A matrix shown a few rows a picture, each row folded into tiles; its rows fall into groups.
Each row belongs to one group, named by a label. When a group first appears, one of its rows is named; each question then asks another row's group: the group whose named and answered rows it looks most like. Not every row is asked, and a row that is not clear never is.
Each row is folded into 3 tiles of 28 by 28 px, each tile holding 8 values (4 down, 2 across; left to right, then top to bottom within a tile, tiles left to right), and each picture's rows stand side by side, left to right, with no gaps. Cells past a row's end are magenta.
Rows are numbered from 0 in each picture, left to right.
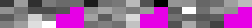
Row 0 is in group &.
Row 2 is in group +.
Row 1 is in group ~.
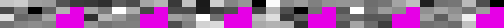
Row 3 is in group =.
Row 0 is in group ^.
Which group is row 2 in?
&
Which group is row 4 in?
+
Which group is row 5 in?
~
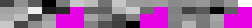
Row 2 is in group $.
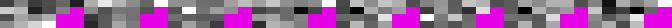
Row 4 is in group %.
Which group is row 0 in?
&
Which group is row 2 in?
+
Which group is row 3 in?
$
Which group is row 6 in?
%
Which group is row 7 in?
$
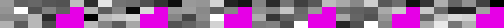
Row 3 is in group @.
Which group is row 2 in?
~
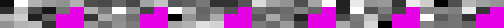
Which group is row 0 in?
=
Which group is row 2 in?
&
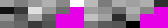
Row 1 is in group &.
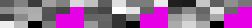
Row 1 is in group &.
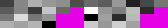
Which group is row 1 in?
&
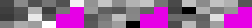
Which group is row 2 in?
%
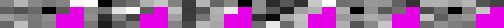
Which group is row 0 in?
$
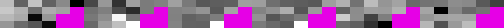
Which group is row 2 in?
@
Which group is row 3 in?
@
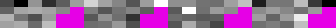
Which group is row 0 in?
@
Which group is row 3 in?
~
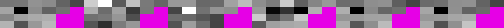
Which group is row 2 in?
+
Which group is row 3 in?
$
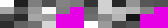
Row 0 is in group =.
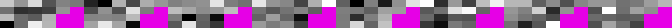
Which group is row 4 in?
@
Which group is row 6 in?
@
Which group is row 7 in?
+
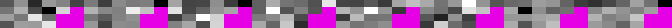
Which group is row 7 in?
~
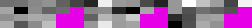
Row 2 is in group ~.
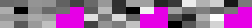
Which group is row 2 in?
~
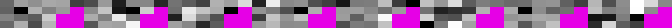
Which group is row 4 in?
~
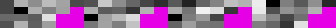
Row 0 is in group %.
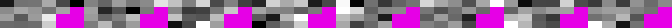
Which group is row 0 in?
~
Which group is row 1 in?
$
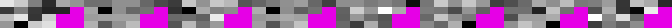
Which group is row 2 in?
%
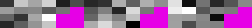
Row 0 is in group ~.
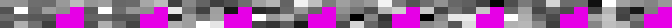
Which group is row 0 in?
+
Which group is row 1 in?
+
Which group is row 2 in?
&
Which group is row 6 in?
=
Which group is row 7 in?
=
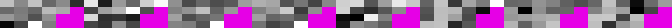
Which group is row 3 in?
@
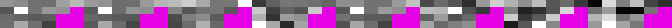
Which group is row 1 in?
+
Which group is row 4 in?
+
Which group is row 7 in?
=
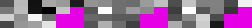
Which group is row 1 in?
+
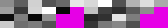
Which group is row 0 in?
&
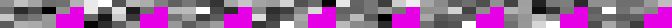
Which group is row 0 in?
$
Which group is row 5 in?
@
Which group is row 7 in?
+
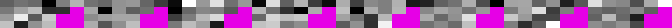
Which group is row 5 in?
~
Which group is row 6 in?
@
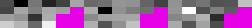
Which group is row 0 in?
@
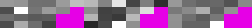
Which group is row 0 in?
+
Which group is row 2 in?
@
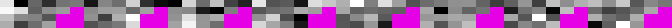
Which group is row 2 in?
=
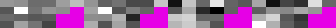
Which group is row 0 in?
+
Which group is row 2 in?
=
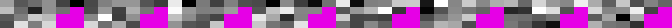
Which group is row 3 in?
@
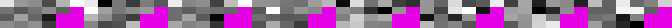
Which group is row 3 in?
+
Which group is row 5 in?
&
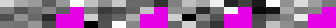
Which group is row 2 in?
^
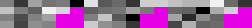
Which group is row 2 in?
^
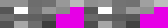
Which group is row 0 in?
+
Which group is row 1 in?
+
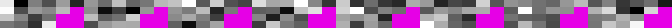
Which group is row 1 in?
$
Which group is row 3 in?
^
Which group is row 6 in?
+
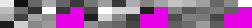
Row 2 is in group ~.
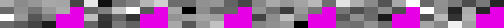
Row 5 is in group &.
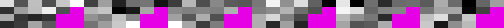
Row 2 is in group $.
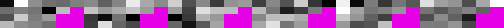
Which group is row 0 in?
=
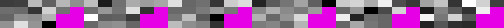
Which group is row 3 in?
~
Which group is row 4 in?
^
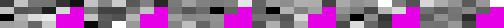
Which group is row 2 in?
$
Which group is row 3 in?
%
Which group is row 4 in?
^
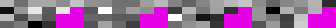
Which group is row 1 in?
+
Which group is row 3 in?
%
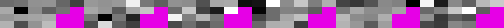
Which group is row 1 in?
^
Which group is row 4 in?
~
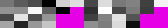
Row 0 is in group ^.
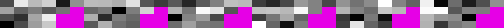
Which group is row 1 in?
^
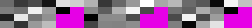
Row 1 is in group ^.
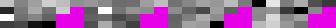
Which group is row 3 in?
=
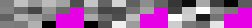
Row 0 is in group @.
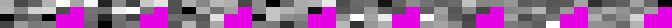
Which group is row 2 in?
%
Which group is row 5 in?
=
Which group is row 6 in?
@
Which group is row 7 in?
~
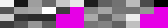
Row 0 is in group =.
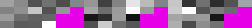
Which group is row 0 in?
@
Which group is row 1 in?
^
